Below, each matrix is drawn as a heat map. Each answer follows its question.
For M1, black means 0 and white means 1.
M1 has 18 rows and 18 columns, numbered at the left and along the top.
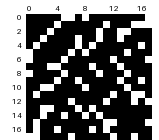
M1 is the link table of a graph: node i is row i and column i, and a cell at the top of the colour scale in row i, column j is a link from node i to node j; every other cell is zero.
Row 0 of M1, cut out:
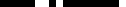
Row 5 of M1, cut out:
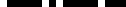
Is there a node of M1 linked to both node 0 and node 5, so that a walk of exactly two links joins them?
yes
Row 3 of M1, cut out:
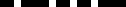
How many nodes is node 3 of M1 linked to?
4
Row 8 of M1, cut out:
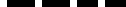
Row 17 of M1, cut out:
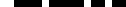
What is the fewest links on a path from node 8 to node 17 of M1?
2
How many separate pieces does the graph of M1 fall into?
1
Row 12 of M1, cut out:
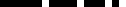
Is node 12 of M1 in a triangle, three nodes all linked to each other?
yes
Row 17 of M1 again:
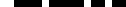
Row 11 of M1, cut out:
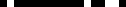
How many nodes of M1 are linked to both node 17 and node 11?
3
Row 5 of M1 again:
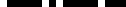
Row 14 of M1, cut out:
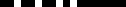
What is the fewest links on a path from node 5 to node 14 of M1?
1
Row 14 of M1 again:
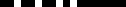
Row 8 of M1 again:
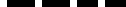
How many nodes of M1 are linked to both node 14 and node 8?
2
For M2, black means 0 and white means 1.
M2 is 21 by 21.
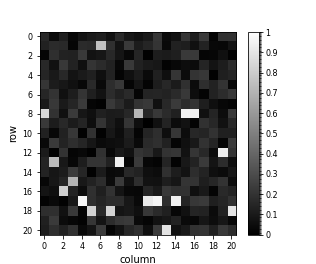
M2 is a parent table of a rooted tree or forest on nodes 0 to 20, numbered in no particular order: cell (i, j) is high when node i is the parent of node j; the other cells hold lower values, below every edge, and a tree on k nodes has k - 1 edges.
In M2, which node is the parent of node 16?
8
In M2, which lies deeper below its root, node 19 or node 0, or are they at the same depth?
node 0
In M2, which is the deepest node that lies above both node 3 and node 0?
8
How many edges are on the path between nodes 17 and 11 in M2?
1
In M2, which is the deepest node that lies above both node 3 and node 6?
13
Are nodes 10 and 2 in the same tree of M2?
yes
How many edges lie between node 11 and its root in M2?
1
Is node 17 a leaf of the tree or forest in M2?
no
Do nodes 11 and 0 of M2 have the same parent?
no
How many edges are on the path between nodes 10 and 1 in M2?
3
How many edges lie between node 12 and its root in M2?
1
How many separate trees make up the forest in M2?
3
